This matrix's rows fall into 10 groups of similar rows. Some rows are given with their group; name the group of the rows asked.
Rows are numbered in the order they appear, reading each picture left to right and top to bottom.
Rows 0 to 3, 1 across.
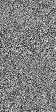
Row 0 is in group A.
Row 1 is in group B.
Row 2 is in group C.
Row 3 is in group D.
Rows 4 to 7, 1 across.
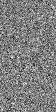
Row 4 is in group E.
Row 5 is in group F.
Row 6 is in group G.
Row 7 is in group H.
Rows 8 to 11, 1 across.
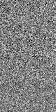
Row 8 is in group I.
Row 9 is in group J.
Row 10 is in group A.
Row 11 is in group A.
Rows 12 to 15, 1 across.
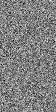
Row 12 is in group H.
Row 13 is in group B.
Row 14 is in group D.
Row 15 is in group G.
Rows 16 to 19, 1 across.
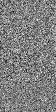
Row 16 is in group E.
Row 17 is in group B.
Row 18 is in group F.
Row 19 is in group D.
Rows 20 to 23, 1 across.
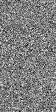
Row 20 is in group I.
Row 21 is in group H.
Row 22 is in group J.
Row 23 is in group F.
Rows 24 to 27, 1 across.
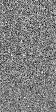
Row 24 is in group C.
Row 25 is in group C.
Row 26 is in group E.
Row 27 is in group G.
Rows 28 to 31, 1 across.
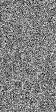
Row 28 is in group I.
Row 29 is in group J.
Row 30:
F
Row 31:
F
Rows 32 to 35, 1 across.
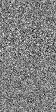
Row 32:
G
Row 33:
G
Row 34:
B
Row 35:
J
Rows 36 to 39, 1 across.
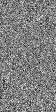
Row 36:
E
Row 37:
B
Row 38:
D
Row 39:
E
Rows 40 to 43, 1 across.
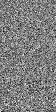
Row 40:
C
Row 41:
E
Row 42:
D
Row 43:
I
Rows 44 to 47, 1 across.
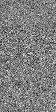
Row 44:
I
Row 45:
C
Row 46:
I
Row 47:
A
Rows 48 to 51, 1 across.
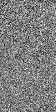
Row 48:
E
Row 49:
F
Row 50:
A
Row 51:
B
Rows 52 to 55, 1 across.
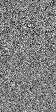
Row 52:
C
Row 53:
I
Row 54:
I
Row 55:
G
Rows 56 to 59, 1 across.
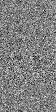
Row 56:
J
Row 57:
J
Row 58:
A
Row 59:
B
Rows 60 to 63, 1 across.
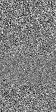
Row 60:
B
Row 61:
F
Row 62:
D
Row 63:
G
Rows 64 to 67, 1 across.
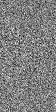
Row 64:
D
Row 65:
G
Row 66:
D
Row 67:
B
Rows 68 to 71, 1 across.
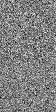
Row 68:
G
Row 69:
B
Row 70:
A
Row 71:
E
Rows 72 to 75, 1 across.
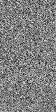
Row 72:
C
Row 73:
B
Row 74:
C
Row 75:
F
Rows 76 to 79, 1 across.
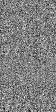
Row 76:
E
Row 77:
D
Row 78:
A
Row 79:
D
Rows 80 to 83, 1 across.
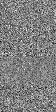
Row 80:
B
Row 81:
C
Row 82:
D
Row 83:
I
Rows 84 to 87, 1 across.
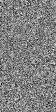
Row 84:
F
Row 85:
J
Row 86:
E
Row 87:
G
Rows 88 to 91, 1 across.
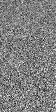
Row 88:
F
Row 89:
J
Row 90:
B
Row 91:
A
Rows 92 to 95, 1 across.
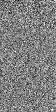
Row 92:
A
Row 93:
J
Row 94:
B
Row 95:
J
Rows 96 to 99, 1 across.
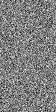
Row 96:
H
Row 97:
G
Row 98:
G
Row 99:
E
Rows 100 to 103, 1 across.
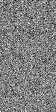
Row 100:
F
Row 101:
I
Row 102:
A
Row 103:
G
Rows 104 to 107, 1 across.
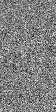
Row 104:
H
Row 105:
I
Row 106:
F
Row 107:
J
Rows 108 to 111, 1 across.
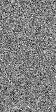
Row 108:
G
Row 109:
J
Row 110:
B
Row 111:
F
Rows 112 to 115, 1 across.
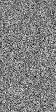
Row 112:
D
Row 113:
J
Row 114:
B
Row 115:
B
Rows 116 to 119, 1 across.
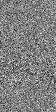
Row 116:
J
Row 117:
B
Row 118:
F
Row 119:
B
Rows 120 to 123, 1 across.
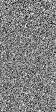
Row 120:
H
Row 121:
H
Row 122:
J
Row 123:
H
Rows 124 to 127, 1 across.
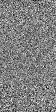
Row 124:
A
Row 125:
B
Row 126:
J
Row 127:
E
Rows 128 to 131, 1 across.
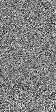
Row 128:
H
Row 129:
E
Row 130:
B
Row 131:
A
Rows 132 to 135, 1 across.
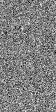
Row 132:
F
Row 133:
F
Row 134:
H
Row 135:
A
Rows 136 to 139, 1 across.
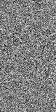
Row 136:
A
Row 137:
F
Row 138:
E
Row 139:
H
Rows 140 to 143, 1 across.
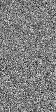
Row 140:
I
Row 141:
A
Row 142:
E
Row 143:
B
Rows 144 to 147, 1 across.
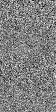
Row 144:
A
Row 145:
F
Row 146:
B
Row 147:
A
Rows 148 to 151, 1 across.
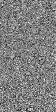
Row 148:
F
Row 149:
J
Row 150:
A
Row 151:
C
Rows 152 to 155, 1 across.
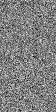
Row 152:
I
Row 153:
D
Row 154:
A
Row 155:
G
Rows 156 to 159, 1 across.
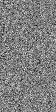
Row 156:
D
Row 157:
E
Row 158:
D
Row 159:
G
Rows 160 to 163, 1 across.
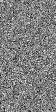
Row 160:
F
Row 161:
J
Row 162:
H
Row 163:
D
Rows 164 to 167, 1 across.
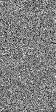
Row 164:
B
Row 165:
C
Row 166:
B
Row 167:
I
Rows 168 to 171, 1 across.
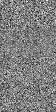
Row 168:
B
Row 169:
D
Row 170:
I
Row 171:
I
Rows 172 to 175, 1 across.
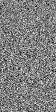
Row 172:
E
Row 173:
C
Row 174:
C
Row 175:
C
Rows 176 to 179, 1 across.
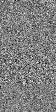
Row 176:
I
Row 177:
C
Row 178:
C
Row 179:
D
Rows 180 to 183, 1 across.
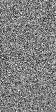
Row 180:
F
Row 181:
E
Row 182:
I
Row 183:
G
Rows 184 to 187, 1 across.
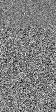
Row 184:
D
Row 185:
H
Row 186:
F
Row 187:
H
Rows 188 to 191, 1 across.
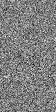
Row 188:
G
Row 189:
B
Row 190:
I
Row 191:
E
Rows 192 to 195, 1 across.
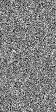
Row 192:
A
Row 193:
J
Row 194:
F
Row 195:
B
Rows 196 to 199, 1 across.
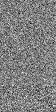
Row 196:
C
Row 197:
B
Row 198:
J
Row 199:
I
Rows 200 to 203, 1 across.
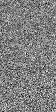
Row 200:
I
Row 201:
E
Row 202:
J
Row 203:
H
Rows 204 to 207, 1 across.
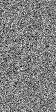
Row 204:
D
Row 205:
E
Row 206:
F
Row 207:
B
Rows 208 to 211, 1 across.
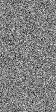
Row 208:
H
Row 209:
G
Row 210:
A
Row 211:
E
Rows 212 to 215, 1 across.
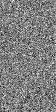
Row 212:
G
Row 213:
C
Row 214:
A
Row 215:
D
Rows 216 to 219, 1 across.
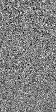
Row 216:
G
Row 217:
A
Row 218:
G
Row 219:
H
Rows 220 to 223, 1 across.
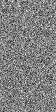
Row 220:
G
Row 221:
H
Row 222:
H
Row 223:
H
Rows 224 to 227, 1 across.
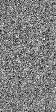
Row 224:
C
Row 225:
F
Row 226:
G
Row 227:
E
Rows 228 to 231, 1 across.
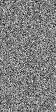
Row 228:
D
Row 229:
H
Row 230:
B
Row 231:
B
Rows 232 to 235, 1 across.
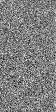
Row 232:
B
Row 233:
C
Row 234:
E
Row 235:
B
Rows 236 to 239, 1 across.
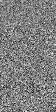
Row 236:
F
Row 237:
J
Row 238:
H
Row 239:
I
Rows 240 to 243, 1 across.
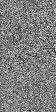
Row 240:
B
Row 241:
F
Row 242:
A
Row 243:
D
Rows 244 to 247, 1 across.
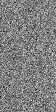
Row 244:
B
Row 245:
E
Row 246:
J
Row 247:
E
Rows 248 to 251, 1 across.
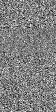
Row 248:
C
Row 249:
D
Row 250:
A
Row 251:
C
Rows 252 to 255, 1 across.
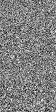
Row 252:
A
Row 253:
F
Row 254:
G
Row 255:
E
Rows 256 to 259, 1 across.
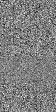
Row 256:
D
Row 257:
F
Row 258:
D
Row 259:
D
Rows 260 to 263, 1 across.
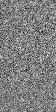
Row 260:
E
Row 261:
A
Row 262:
F
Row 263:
C
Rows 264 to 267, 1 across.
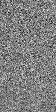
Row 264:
H
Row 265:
I
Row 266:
H
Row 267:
F
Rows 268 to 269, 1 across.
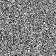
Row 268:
G
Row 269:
F
